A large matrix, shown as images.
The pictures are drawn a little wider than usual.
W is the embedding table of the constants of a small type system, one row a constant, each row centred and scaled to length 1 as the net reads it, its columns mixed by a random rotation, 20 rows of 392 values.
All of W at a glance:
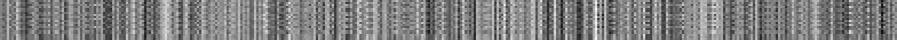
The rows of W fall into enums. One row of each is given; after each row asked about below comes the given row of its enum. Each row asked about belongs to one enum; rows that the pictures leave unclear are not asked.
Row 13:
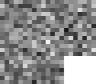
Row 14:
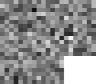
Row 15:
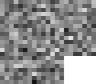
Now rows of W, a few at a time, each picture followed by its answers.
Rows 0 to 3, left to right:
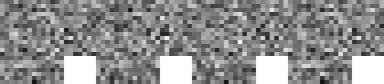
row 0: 15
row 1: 14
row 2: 13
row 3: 15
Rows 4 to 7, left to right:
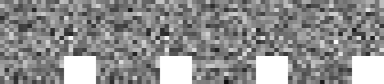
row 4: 14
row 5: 14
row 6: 15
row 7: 13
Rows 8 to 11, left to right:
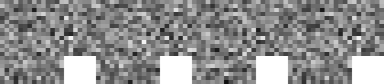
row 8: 14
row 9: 13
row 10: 15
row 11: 14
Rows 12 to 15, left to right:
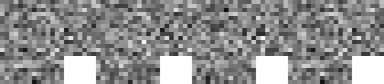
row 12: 15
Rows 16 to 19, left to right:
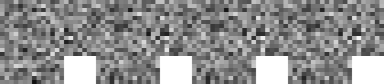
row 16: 15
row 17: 14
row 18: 14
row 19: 14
